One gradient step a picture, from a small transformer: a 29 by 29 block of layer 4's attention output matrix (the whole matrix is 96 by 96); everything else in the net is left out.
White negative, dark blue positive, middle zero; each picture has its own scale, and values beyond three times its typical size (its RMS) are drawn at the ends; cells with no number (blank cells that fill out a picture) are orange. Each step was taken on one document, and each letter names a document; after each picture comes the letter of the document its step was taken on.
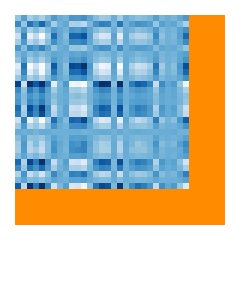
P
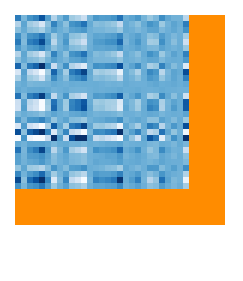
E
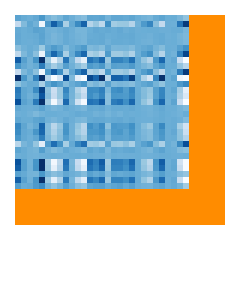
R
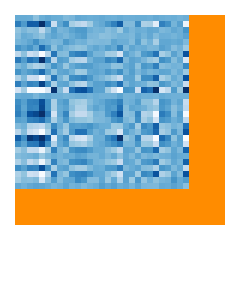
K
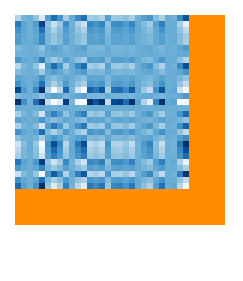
R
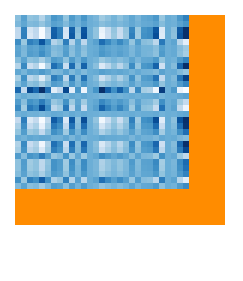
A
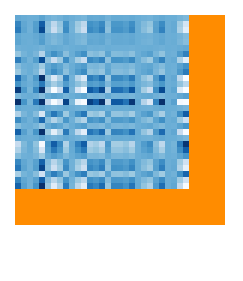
R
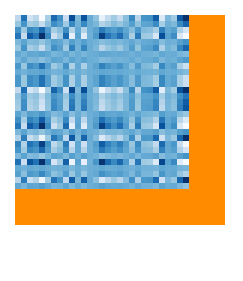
A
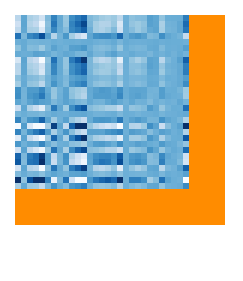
E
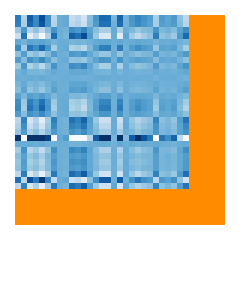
P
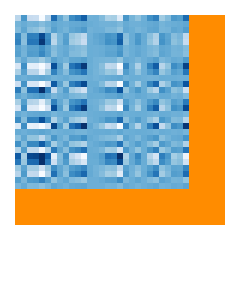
E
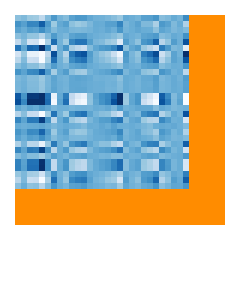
K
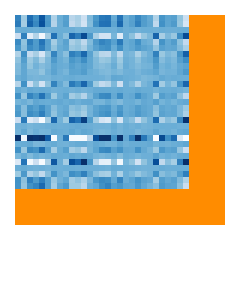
P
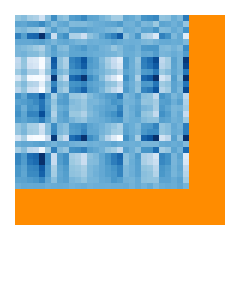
K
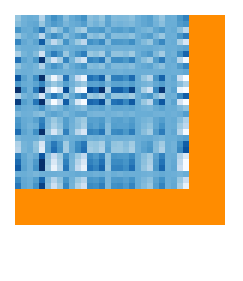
R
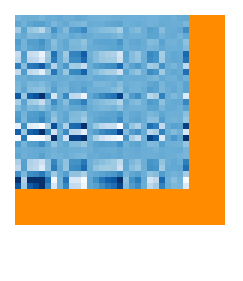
E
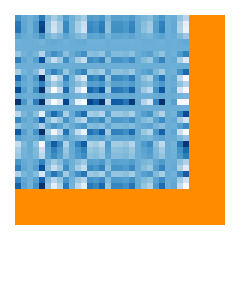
R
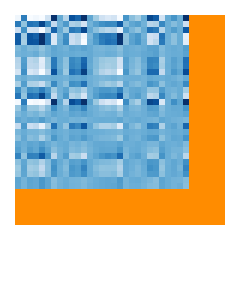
E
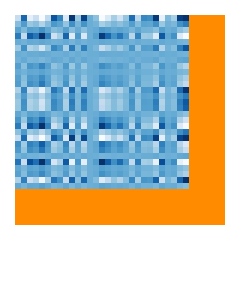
A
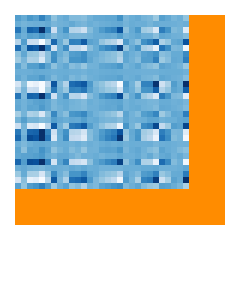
K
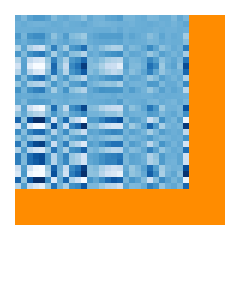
E
